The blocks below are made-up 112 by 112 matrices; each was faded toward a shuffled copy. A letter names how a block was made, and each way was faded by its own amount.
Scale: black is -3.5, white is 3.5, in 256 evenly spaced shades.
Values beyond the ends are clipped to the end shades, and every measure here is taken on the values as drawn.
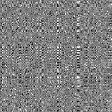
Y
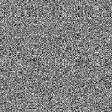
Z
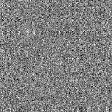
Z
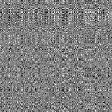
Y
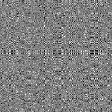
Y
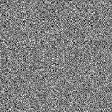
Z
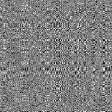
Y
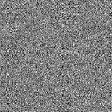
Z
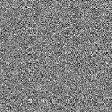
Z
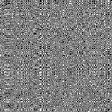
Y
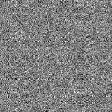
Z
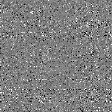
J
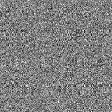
Z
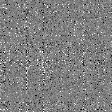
J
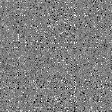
J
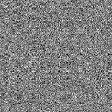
Z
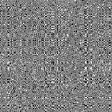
Y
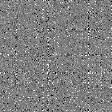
J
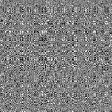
Y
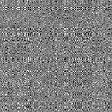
Y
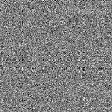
Z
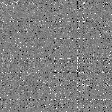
J
